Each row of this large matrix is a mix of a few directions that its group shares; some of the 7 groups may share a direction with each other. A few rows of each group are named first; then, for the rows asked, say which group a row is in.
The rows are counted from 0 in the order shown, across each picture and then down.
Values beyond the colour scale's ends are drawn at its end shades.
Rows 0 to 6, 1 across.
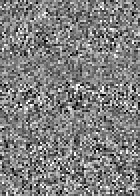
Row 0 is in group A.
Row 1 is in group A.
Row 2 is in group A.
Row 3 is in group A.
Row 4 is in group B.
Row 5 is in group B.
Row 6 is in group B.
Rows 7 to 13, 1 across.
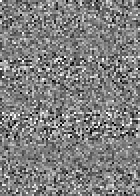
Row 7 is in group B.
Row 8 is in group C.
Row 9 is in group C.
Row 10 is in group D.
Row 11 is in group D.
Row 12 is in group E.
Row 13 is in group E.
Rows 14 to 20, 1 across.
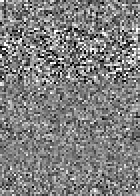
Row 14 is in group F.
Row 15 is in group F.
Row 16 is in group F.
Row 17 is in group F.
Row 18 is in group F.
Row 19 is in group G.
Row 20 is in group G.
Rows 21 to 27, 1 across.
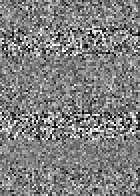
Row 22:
A
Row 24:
D
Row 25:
D
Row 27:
G
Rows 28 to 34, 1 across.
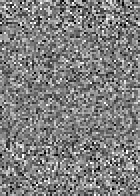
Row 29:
C
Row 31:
F
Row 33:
B
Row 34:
B
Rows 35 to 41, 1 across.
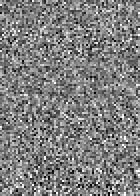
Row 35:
C
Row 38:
F
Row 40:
A
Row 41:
B
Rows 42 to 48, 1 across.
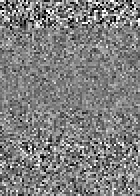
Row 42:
A
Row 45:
A
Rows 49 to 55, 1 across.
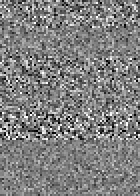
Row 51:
E
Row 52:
D
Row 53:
E
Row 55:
A
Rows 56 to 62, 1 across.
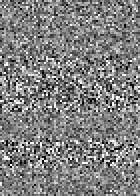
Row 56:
D
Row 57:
F
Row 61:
A
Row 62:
B
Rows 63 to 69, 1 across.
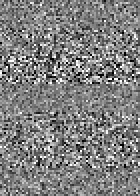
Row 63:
A
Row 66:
D
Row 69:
E
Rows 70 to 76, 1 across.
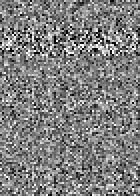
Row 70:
F
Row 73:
G
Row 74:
D
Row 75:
D
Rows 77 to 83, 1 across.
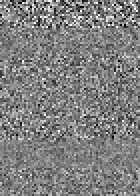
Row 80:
C
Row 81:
C
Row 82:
F
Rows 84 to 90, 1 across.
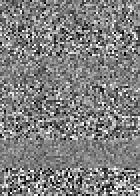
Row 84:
C
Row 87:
A
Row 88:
F
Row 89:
A
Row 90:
A
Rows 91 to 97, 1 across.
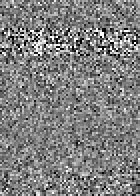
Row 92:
A
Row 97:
F
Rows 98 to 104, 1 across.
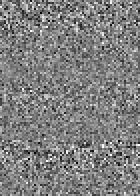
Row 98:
E
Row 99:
A
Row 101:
F
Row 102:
C
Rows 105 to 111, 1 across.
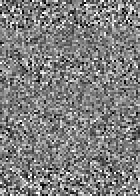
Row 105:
C
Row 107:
E
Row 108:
A
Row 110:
G
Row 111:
E
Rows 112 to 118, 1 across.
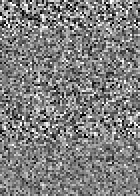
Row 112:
E
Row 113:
D
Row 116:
C
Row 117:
E
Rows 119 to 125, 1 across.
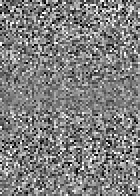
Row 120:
B
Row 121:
D
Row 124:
D
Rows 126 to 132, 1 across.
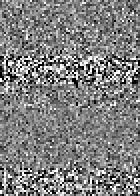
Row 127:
B
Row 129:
A
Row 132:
F
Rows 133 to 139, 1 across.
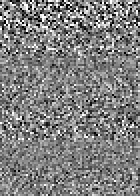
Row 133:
E
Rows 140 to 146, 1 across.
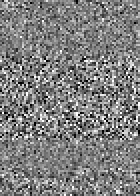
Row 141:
B
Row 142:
C
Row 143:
A
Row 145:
A
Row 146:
F
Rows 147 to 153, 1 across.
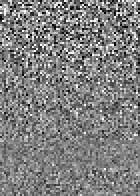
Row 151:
A
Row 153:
A
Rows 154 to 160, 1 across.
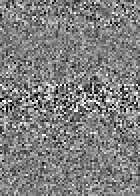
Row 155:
B
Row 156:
G
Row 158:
C
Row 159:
C
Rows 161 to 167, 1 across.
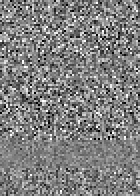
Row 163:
F
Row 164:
E
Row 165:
B
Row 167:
B
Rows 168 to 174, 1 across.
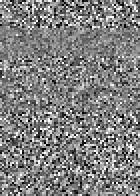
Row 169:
F
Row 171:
F
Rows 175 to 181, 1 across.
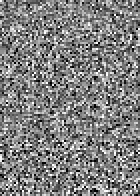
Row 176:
D
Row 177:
G
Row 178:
G
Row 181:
G
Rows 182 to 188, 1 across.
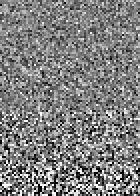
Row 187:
E
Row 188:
B
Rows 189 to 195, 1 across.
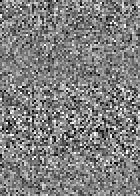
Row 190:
D
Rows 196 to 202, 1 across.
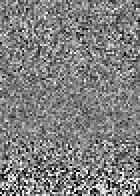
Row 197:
G
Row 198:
F
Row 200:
E
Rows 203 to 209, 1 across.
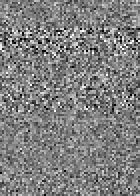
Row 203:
F
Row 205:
G
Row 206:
C
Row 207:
F
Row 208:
F
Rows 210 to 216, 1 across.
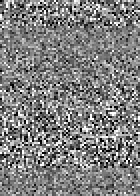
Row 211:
E
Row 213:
B
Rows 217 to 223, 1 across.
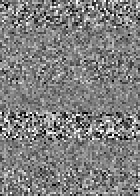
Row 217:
A
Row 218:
E
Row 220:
E
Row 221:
E
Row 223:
A
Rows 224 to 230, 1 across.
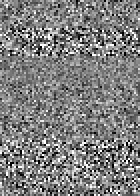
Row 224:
A
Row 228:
F
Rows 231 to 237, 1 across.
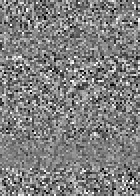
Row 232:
C
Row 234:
F
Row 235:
G
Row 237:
C
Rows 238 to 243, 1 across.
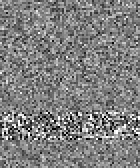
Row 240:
B
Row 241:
E
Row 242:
A
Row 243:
E
